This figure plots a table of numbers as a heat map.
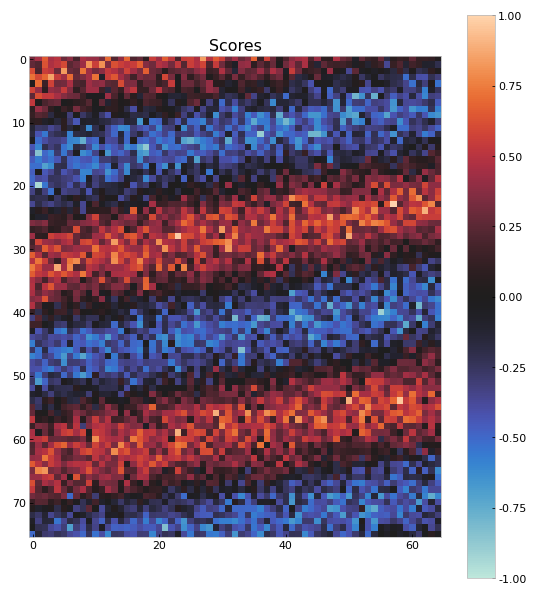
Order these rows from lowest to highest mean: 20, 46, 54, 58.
46, 20, 54, 58
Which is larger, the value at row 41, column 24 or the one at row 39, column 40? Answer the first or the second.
the second
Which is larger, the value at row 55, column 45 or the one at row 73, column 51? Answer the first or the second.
the first
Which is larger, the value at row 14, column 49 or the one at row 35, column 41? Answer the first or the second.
the second
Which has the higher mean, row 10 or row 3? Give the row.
3
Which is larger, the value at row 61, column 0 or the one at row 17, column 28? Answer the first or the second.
the first
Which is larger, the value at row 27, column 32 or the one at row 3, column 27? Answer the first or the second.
the first
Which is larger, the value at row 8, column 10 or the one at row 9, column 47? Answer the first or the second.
the first
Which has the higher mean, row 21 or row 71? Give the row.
21
